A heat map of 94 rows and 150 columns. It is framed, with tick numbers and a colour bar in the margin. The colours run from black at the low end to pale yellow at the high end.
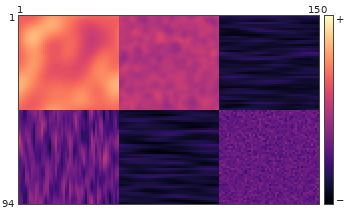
The table splits into 2 rows of 3 panels. Panel 1,1: high, smooth. Panel 1,2: middling, blotchy, faint in contrast. Panel 1,3: very low, streaked across, faint in contrast. Panel 2,1: low, streaked downward. Panel 2,2: very low, streaked across, faint in contrast. Panel 2,3: low, fine-grained, faint in contrast.
